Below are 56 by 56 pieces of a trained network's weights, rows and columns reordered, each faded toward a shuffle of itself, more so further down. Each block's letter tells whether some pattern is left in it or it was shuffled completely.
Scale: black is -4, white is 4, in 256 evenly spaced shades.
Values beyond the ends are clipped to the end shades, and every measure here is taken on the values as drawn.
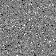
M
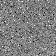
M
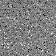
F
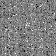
F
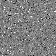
M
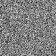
F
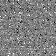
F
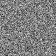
M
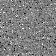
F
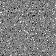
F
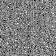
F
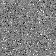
M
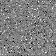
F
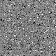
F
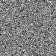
M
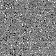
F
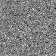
M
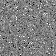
M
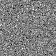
F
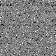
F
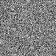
F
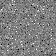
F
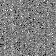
F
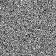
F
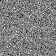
M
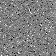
M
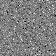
M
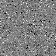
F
